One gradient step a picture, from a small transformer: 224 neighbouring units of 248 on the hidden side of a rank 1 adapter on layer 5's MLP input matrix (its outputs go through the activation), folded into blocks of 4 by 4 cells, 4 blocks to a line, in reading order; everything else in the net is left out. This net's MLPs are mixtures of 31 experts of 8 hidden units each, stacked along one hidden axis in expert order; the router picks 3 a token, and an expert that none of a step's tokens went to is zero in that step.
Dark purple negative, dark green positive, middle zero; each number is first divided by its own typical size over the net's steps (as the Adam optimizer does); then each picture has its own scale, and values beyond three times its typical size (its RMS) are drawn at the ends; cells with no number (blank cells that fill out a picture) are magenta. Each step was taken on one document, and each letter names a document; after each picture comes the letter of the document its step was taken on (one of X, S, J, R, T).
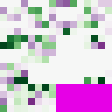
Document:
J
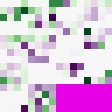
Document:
J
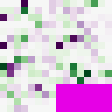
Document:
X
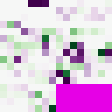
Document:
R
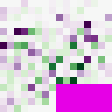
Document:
X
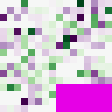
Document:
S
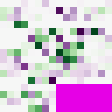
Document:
R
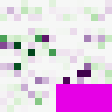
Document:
S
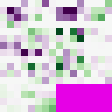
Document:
R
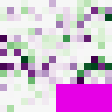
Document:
S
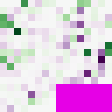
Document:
S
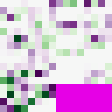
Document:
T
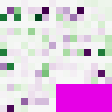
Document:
X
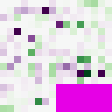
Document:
S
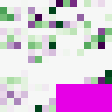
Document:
J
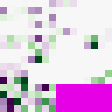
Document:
J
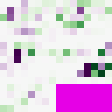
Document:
X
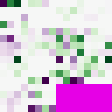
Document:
R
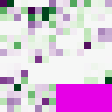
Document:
J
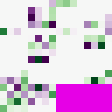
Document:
J
